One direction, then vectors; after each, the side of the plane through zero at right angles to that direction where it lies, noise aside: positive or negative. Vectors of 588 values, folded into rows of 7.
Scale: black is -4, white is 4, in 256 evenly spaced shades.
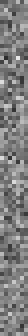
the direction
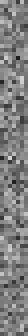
negative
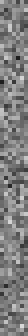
negative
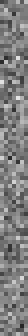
positive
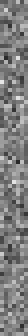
positive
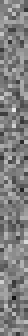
negative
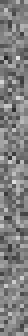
positive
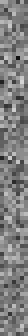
negative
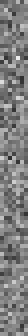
positive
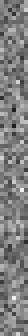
positive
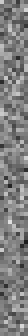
negative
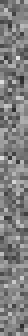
positive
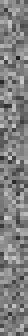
negative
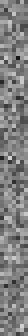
negative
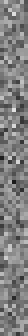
negative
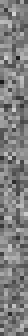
negative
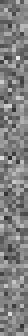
positive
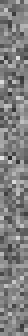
positive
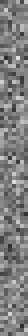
positive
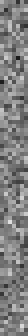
negative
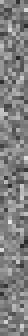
negative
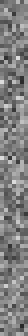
positive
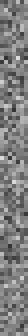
positive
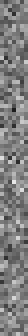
positive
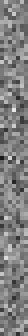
negative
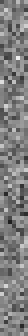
positive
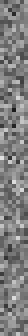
positive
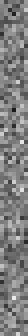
positive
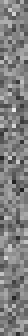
negative
